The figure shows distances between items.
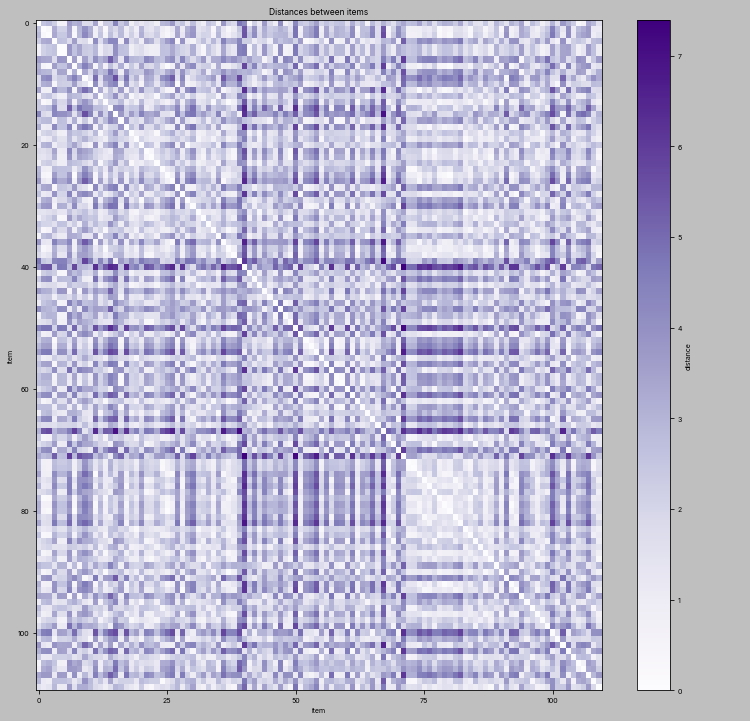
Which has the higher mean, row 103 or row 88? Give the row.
103
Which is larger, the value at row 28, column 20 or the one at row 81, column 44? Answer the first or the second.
the second
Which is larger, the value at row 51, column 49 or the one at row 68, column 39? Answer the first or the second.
the second
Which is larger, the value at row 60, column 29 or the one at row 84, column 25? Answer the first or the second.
the first
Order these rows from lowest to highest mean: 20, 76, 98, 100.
98, 20, 76, 100
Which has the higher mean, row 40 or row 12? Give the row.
40
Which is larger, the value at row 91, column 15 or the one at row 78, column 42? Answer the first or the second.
the first
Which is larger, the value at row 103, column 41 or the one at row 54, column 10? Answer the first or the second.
the first
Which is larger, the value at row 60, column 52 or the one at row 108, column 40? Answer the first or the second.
the second
